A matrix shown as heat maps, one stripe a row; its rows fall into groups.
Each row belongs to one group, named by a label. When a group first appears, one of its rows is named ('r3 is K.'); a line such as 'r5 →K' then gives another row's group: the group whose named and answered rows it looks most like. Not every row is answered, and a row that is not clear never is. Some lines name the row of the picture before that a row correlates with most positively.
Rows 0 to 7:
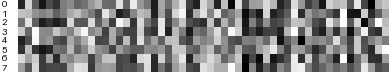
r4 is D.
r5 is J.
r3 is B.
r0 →J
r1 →B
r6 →B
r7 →B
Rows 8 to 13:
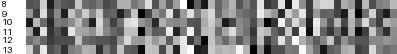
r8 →D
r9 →B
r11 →B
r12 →D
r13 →B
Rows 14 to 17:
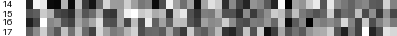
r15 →D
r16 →D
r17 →J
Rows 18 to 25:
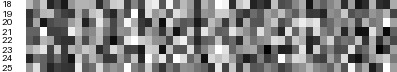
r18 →B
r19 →D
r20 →J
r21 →B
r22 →D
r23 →B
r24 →D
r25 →J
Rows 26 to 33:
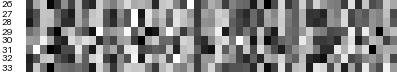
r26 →J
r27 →D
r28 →D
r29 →J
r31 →J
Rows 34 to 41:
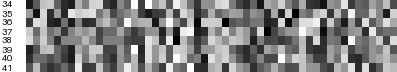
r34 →D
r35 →B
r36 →J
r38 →B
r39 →D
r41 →J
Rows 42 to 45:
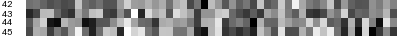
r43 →D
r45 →J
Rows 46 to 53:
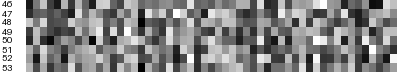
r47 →D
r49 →J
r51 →B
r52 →B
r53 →B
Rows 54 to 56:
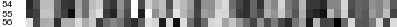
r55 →D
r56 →B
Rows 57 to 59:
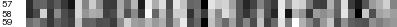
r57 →D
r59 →D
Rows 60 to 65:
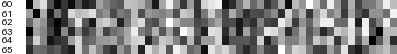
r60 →J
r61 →B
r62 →J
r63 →J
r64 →J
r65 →D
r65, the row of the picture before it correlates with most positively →57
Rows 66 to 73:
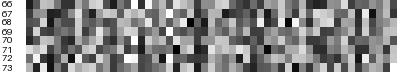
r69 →J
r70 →D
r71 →B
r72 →J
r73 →B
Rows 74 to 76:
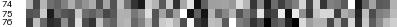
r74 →B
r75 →D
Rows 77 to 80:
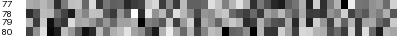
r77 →B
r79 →B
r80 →J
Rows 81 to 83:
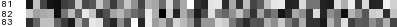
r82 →B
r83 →D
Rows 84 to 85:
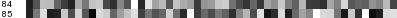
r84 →D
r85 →J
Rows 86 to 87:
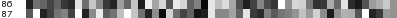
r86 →D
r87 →J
